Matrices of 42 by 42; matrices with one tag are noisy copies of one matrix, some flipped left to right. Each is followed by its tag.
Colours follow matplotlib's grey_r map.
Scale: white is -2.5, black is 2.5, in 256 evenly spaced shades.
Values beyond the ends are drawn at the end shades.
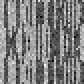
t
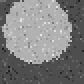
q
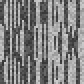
t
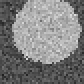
q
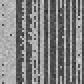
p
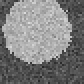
q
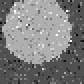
q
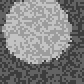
q
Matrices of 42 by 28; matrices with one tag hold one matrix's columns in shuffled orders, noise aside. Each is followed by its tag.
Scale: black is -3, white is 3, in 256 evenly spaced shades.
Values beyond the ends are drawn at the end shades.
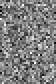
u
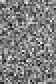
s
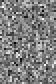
u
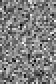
s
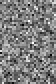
s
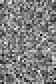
s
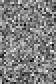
s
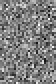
u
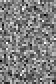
s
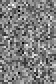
u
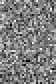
s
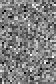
u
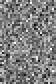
s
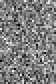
s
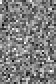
s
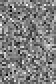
u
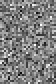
u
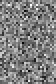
u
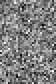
s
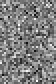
u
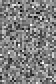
u
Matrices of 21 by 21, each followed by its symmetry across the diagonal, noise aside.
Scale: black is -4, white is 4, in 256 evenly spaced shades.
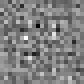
antisymmetric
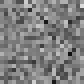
neither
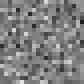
antisymmetric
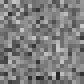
neither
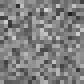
neither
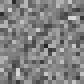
symmetric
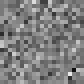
antisymmetric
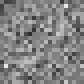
symmetric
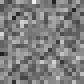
symmetric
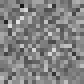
symmetric
